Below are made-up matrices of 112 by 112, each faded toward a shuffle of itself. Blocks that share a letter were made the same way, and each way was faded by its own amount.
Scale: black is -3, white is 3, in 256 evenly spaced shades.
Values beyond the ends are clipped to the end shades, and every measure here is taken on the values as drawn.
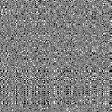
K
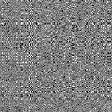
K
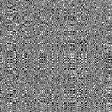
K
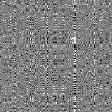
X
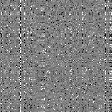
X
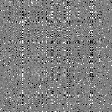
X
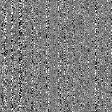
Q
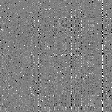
X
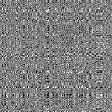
K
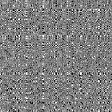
K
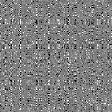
X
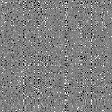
X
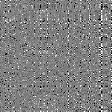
X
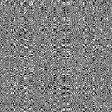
K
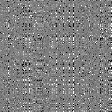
X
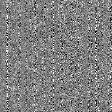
Q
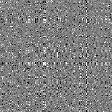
X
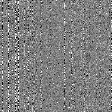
Q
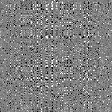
X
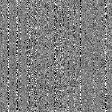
Q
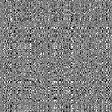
K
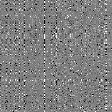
X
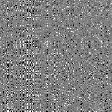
X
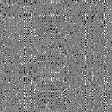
X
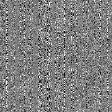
Q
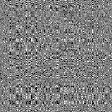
K
